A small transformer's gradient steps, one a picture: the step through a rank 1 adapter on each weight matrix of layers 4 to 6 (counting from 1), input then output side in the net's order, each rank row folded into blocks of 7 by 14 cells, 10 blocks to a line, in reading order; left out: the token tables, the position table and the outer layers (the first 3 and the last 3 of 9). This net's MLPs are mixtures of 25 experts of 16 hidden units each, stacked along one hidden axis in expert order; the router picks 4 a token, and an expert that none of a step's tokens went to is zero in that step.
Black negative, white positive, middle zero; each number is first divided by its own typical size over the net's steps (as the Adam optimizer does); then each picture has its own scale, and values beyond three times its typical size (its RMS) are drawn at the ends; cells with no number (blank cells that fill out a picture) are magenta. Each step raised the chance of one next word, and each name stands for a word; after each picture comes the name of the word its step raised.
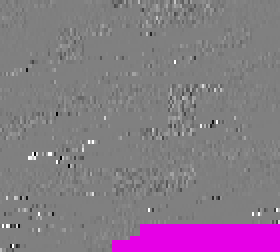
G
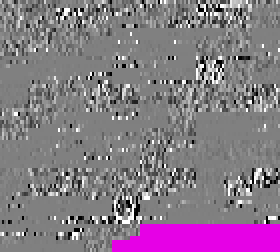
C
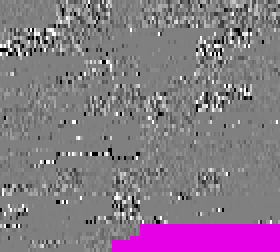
C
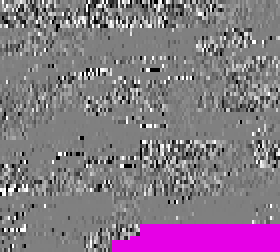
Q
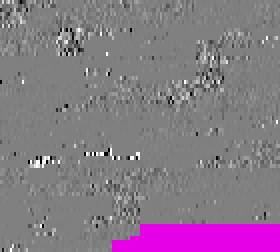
G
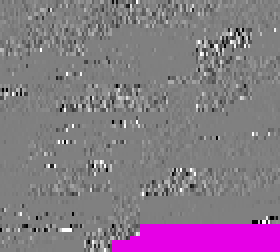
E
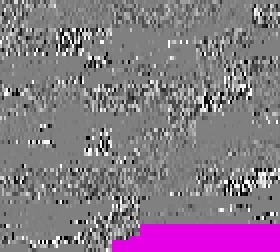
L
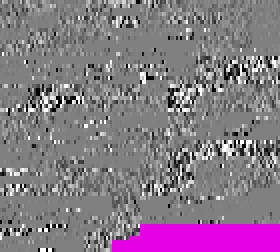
L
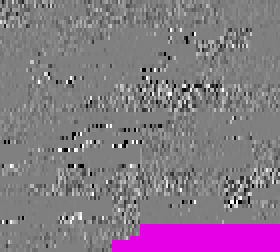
G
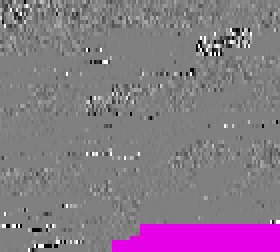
E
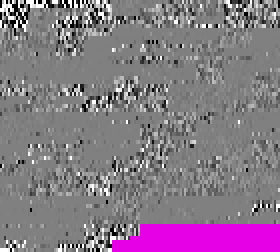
C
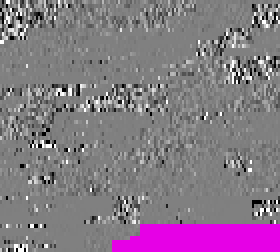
E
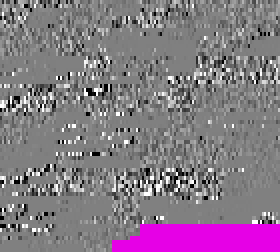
Q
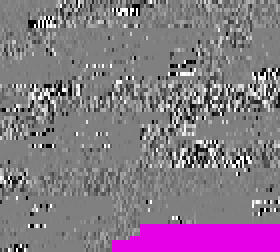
L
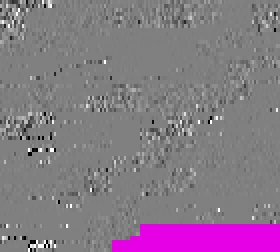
E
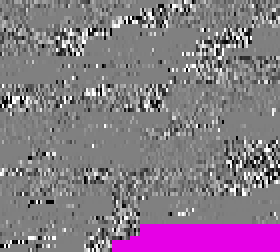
C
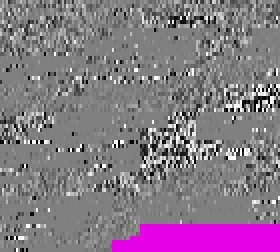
Q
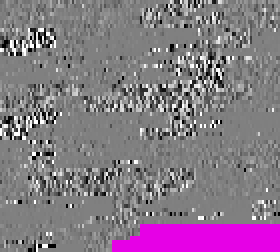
L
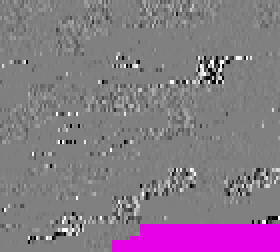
E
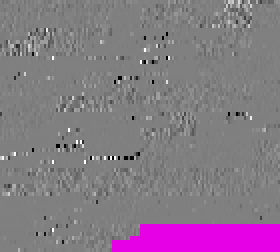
C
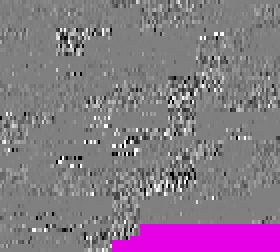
G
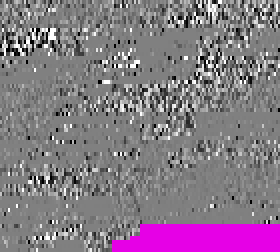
L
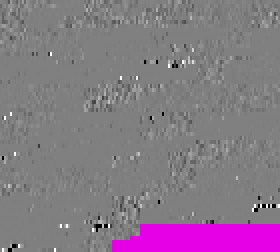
E
